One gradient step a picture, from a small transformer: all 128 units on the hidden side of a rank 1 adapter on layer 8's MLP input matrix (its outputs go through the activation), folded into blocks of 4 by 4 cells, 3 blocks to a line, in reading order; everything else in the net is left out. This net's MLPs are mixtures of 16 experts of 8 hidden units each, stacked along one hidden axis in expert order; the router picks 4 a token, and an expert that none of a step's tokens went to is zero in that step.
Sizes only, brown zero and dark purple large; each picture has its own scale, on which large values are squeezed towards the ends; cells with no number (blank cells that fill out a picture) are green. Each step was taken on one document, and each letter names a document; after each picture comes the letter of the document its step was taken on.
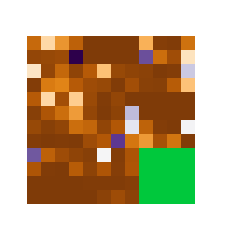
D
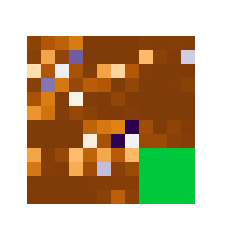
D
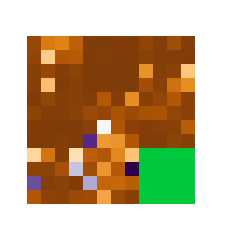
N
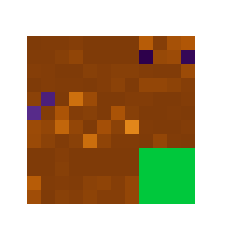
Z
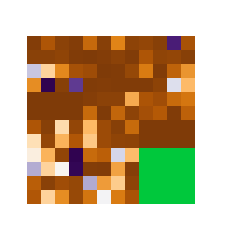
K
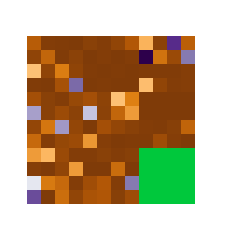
Z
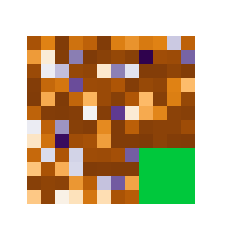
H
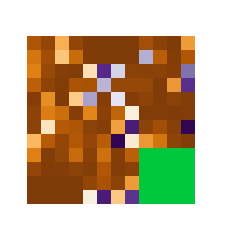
D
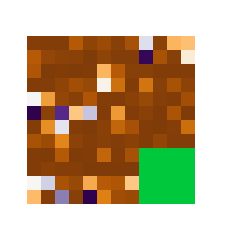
Z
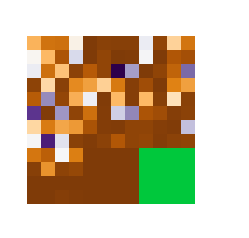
H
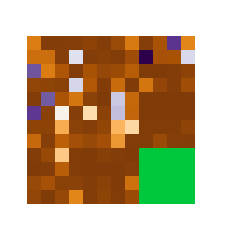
Z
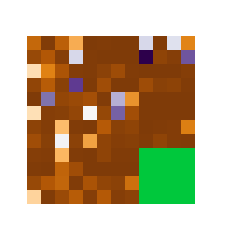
Z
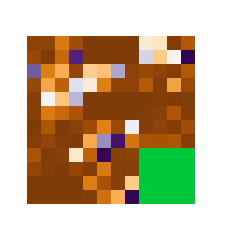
D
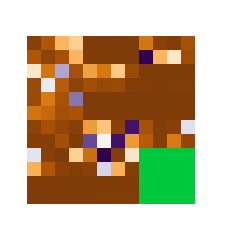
D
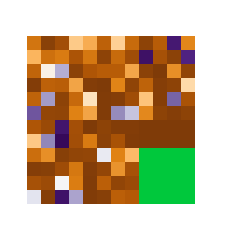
H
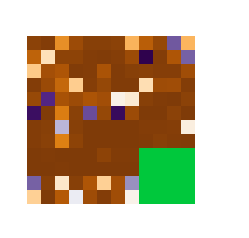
Z
